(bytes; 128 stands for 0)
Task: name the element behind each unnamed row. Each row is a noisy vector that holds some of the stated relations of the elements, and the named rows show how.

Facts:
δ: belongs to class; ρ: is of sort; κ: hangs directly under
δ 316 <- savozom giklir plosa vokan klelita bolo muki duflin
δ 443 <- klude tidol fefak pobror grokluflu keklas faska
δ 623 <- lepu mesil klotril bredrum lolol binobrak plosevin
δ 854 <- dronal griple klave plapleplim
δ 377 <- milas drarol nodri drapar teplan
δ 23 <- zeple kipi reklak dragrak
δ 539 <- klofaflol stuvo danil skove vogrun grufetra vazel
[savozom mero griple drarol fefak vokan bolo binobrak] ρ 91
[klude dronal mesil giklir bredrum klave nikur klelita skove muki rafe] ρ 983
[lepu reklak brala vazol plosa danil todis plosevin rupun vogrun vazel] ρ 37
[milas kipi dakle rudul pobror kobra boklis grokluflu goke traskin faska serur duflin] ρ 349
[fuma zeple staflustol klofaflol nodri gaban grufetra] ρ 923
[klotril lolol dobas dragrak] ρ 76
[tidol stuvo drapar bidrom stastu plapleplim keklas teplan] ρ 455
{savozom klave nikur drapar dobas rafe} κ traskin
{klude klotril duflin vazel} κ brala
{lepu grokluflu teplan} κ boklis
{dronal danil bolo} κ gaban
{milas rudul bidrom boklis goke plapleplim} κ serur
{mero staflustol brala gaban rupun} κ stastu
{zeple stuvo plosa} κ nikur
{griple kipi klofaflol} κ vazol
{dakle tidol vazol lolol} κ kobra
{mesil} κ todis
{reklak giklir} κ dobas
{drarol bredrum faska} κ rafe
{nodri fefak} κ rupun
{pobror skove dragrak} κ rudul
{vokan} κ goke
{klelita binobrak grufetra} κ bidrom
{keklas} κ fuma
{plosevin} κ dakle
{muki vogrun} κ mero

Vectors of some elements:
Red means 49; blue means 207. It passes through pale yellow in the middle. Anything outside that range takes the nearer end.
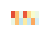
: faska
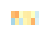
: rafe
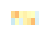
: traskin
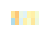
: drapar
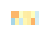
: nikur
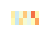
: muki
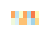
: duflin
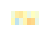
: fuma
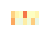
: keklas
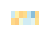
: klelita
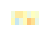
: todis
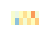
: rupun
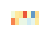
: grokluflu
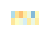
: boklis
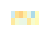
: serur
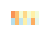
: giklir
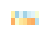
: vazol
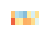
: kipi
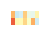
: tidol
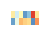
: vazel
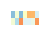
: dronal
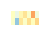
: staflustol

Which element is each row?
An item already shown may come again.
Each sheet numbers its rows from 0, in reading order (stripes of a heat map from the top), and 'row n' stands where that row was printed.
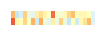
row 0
tidol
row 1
keklas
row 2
traskin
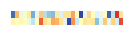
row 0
plapleplim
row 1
kipi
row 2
stuvo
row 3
vogrun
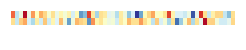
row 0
klude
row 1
savozom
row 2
vazel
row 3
milas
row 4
klofaflol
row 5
bredrum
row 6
danil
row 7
klelita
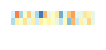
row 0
klave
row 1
plapleplim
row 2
drarol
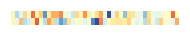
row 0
bolo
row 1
klotril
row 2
mesil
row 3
stuvo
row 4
teplan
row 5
nodri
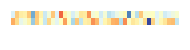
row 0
dragrak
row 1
muki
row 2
gaban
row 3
dakle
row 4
plosevin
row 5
kobra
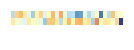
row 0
goke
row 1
brala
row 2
griple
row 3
plosevin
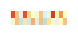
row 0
faska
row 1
fefak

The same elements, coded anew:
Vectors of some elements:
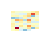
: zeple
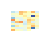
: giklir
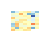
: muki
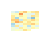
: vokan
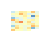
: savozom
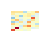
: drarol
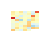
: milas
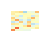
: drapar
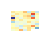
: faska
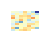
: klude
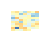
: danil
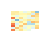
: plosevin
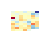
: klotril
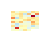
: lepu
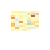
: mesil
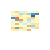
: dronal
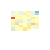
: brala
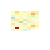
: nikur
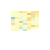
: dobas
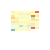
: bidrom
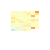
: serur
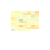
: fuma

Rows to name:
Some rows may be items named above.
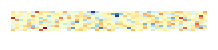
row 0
milas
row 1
drarol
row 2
klude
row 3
bolo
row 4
tidol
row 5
klelita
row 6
teplan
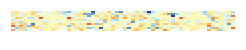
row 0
klofaflol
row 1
brala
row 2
duflin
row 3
fefak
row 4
klude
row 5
bolo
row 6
brala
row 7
griple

